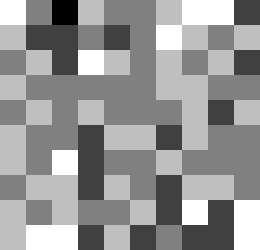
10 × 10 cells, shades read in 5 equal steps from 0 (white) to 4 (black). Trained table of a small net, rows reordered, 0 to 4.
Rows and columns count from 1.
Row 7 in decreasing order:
3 2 2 2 2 2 2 1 1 0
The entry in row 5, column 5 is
2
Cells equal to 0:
11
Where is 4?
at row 1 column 3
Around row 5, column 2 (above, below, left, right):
2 2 2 2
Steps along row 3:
down up down up up down up down up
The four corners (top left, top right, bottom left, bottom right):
0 3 1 0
